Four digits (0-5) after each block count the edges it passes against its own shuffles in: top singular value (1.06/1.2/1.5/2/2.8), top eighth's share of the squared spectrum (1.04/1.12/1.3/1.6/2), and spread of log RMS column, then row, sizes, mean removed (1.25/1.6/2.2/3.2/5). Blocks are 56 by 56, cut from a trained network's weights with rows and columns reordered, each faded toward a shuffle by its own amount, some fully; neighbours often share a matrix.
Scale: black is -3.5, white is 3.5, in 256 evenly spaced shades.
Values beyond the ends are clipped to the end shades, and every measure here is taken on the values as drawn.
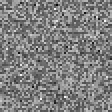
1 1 0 0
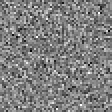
2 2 0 0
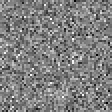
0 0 0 0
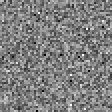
0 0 0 0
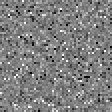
1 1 0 0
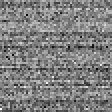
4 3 0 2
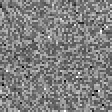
0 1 0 0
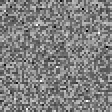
1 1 0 0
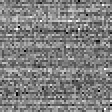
4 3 0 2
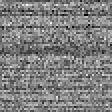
4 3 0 2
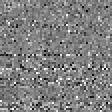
3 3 0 3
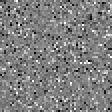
0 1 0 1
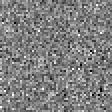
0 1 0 1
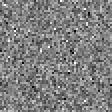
0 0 0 0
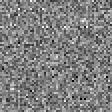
2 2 0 1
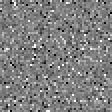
2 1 0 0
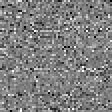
3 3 0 2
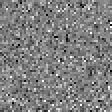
2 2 0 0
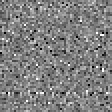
3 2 0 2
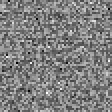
1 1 0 0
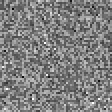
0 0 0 0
